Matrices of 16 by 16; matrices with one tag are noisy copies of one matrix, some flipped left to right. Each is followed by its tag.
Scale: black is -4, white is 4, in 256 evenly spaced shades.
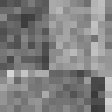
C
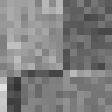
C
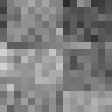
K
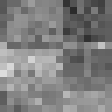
K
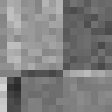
C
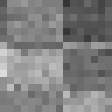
K
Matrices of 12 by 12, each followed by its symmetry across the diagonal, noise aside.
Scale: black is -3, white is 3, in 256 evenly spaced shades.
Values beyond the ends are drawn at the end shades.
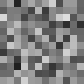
antisymmetric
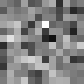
neither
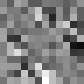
antisymmetric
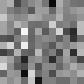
neither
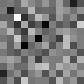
symmetric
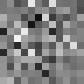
antisymmetric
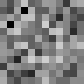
symmetric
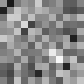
symmetric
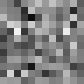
antisymmetric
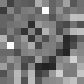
symmetric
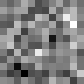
antisymmetric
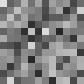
symmetric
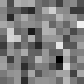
neither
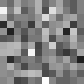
neither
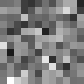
neither
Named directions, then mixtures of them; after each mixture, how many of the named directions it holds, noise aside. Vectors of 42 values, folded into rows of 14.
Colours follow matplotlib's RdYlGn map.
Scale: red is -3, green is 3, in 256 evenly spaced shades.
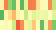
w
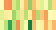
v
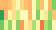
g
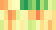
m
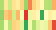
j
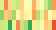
two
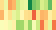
three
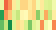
three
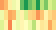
one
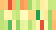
three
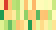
three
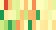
three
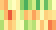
two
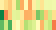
three
